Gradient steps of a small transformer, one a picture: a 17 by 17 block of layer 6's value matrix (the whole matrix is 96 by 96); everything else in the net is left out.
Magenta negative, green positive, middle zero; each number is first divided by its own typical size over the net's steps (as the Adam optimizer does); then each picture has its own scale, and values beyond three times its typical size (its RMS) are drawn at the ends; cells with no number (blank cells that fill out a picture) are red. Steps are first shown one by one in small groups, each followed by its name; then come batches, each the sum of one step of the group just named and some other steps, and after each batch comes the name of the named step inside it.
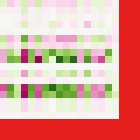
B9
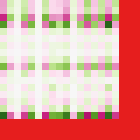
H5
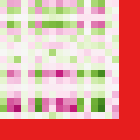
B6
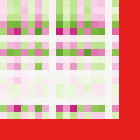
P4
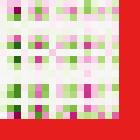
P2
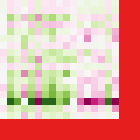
B9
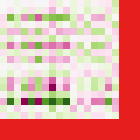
P4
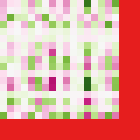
H5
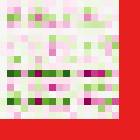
P2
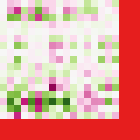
P2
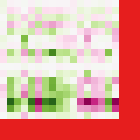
B9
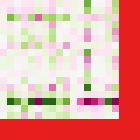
P4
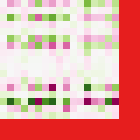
B6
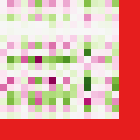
B9
